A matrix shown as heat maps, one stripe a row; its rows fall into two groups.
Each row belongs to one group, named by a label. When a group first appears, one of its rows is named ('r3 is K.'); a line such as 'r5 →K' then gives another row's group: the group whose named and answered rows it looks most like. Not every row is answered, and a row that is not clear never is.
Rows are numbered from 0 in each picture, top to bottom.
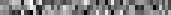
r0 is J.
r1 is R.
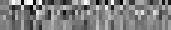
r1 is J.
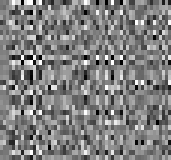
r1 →R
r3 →R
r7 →R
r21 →R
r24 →R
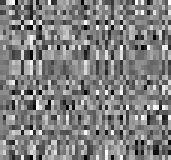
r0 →R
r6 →R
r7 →R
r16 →R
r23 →R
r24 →R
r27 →R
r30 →R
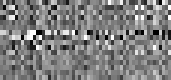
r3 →R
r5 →R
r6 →R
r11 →J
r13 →J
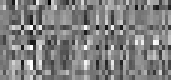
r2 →J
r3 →J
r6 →J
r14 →R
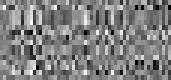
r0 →R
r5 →R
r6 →J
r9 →J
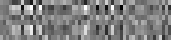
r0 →J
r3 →J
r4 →R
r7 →R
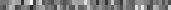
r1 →R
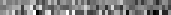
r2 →R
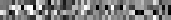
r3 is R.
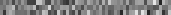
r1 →R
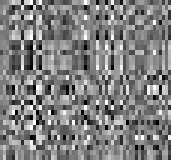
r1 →J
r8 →J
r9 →J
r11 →J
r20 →J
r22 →R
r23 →J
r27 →R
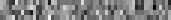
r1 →R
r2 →J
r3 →R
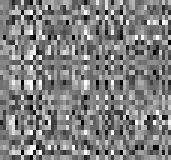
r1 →R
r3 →J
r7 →R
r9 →R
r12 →J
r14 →R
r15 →R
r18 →R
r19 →J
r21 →J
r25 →R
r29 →R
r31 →J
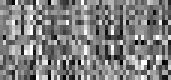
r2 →R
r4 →R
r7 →R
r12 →R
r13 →R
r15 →R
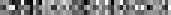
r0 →J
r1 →R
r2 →J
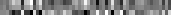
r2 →J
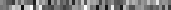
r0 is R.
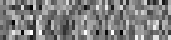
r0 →R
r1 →J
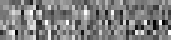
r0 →J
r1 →R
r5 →R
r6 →R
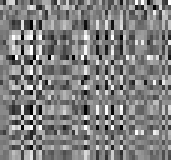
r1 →R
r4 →J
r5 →J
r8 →R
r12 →J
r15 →J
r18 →J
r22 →J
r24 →J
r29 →J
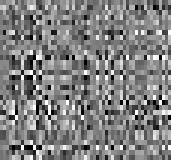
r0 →R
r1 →R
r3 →J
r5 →J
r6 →R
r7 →J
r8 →R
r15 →J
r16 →J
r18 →J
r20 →R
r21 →R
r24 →R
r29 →J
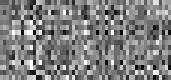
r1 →J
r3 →J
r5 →R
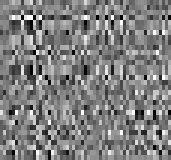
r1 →R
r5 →J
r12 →R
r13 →J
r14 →J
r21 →J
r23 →R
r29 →R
